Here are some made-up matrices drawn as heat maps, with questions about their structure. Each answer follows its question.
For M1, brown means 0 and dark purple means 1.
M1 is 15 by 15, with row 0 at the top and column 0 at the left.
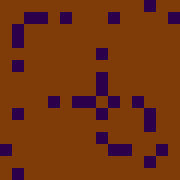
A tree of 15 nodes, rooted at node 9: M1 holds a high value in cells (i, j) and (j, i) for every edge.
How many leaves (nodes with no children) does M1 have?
11
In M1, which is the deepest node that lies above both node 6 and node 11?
8
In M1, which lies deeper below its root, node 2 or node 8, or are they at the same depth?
node 2
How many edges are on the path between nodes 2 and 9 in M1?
2
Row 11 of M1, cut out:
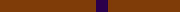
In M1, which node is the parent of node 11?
8
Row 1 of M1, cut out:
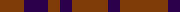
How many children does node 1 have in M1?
4
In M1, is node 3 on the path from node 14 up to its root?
no
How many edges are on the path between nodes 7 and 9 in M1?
2
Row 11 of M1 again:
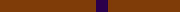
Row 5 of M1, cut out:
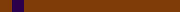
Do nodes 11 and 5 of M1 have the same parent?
no
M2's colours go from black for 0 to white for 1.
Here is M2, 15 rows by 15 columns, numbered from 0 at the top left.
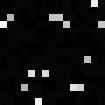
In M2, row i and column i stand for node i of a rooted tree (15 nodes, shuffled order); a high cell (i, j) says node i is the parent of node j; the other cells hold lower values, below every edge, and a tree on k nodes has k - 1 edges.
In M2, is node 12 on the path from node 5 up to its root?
yes
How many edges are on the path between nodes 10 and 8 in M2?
2
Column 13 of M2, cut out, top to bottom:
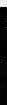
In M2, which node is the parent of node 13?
0
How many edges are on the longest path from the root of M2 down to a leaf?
5
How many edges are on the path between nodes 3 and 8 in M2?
2
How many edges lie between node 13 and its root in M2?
5
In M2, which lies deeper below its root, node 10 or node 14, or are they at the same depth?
node 14
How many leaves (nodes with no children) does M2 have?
8
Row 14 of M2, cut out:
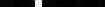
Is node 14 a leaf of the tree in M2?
no
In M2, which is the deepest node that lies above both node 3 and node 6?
12
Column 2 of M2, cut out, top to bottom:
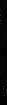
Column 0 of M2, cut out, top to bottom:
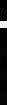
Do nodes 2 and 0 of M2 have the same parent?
no
